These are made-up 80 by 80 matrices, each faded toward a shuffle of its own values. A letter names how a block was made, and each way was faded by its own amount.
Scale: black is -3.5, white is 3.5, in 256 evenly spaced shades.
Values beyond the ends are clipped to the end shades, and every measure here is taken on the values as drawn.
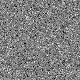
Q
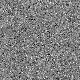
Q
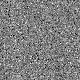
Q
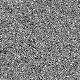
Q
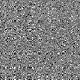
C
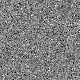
Q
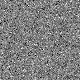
Q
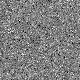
Q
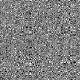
C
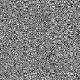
C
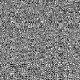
C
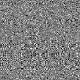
C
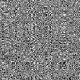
C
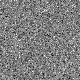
Q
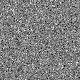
Q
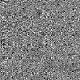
C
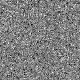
Q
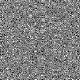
C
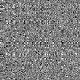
C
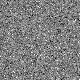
Q
